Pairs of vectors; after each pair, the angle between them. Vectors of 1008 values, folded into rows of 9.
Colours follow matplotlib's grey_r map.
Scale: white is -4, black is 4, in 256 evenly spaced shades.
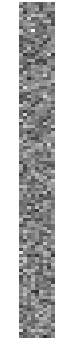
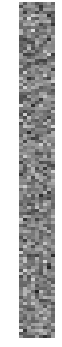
nearly parallel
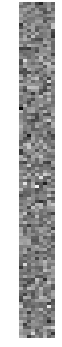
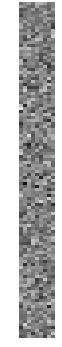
nearly opposite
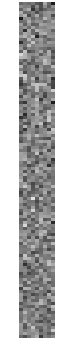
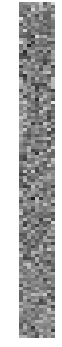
nearly opposite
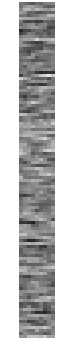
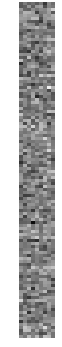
partly aligned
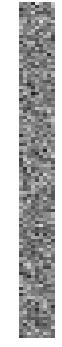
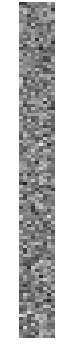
orthogonal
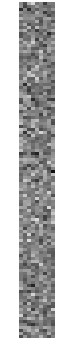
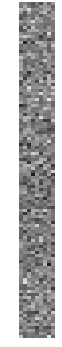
partly opposed
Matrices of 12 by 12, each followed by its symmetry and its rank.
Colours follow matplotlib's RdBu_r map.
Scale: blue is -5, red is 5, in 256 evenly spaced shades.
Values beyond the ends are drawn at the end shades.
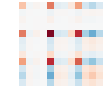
symmetric, rank one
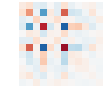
symmetric, rank two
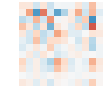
neither, rank two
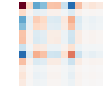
symmetric, rank one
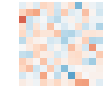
neither, full rank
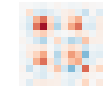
symmetric, rank two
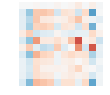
neither, rank two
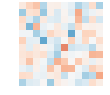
neither, full rank
